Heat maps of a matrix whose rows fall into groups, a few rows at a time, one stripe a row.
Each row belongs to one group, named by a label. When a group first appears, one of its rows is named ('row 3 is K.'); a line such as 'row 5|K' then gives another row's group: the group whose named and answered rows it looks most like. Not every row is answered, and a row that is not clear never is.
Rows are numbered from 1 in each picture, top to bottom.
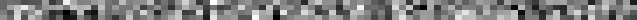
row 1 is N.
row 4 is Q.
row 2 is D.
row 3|Q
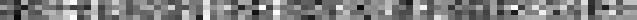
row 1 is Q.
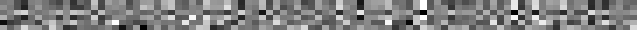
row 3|D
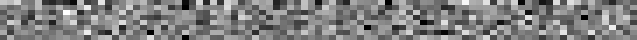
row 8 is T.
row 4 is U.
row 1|Q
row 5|N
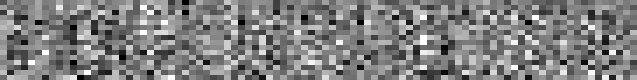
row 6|Q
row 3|T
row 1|T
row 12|U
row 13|Q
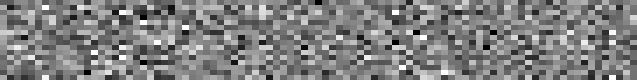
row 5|U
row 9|U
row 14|N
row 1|Q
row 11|U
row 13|U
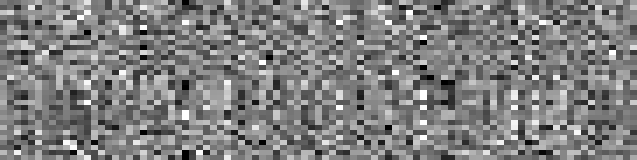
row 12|U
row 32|T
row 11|N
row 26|Q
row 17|T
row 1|T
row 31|Q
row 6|N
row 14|D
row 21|T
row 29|N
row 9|D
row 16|N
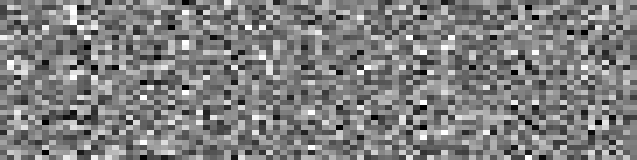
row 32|U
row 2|N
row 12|U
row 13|N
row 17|U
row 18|T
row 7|Q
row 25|N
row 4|D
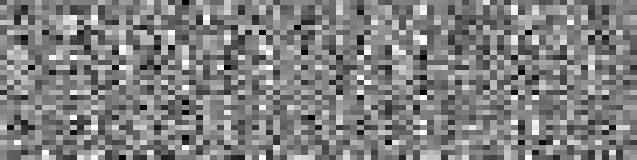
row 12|D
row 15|Q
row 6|U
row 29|Q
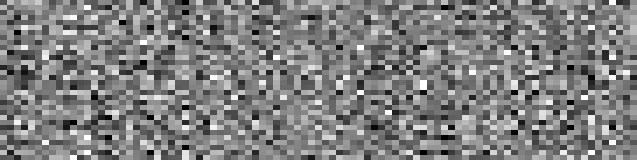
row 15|U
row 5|U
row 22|T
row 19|D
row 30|T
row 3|T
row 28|T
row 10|D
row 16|N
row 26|Q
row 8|T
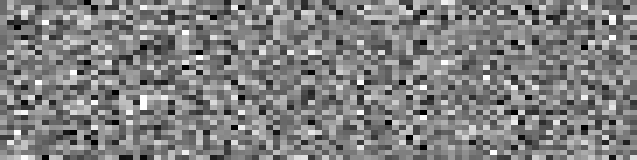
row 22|N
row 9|D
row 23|D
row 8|N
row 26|U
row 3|D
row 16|D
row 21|N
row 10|U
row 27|Q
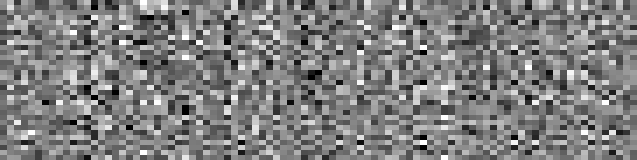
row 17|D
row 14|U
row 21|N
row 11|D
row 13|U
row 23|T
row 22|T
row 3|T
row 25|Q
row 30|D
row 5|D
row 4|U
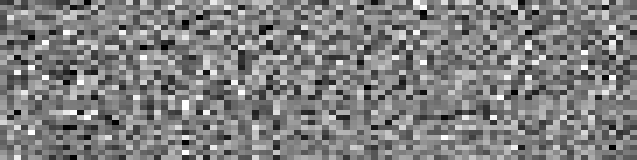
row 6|U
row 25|Q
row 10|U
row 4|N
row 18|U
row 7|N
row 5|T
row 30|Q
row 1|Q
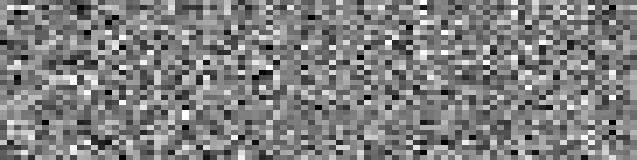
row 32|U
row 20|U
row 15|U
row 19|T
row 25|N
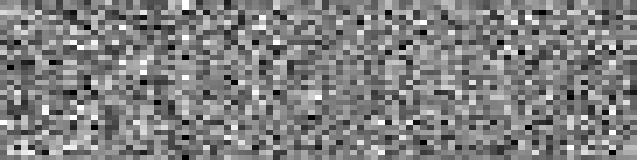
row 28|T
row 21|U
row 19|Q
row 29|D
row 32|T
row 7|D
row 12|T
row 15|N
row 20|Q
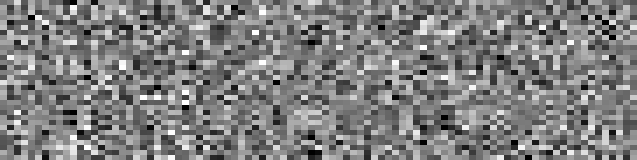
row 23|Q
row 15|D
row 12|N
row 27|N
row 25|Q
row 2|U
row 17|Q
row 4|U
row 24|T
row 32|N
